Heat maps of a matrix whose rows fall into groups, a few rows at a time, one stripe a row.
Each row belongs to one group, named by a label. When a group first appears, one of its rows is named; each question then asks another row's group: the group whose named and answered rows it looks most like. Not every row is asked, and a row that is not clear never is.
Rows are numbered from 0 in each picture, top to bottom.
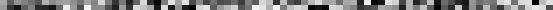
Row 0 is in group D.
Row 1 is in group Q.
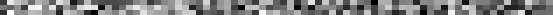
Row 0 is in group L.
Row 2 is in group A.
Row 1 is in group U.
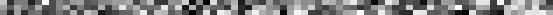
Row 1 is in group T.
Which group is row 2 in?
Q
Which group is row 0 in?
D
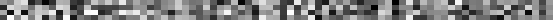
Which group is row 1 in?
L
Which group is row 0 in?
T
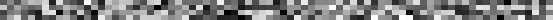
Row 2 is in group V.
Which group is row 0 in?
U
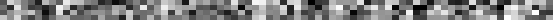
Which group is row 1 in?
T
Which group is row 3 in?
T
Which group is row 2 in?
T
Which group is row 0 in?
Q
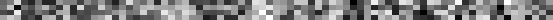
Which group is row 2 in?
T
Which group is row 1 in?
A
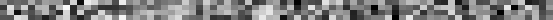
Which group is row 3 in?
T
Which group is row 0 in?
U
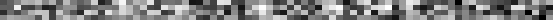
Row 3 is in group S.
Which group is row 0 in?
U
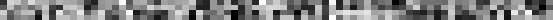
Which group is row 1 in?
A
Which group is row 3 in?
D
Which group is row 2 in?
D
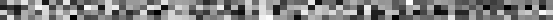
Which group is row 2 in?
D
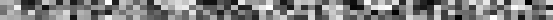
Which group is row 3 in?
S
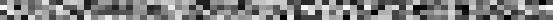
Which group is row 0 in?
A
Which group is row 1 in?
D
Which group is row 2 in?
L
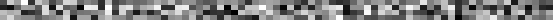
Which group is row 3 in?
S
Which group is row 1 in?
U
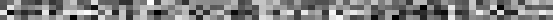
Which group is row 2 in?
D
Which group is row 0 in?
Q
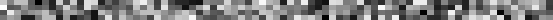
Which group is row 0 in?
Q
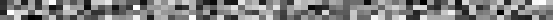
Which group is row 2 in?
L
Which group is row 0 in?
V
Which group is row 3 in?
V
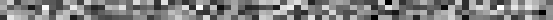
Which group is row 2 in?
S
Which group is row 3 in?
L
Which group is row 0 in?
Q
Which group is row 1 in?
D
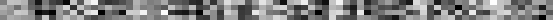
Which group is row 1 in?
S
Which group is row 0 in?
Q
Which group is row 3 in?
S
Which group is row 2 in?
Q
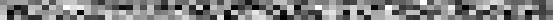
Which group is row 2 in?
U
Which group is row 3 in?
V
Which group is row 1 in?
D
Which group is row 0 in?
S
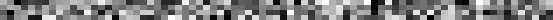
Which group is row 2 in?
U
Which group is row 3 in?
V
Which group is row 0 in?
D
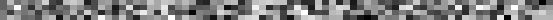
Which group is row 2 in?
Q
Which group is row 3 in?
V
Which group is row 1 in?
T
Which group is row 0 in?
A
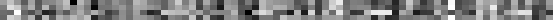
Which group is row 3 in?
S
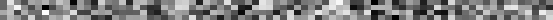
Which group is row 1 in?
T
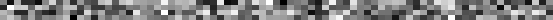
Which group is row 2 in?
Q
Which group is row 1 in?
L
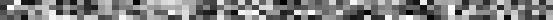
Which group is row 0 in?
V
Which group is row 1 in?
A
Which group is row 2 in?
V
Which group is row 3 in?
U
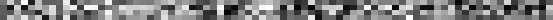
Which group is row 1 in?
U
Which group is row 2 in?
V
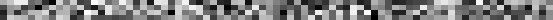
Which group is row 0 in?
T
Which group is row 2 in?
U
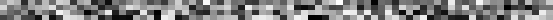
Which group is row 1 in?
U
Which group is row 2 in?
D
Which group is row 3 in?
Q
